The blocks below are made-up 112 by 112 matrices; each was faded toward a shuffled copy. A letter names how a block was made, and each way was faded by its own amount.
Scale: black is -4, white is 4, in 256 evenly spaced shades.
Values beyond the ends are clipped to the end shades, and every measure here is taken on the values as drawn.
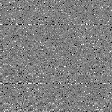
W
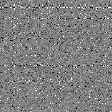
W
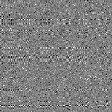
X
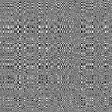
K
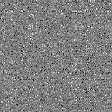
W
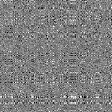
X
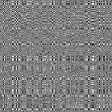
K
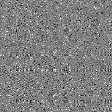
W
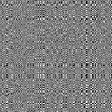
K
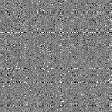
X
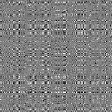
K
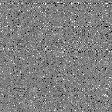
W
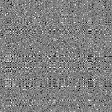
X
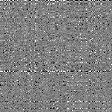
X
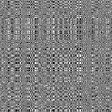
K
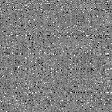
W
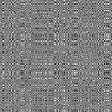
K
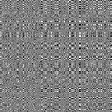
K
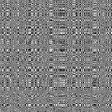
K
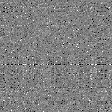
W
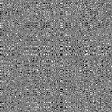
X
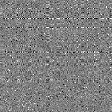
X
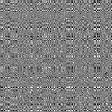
K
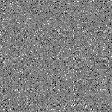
W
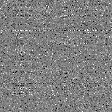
W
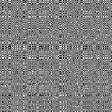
K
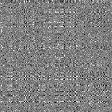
X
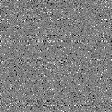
W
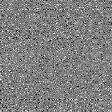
W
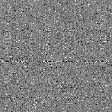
W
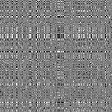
K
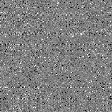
W
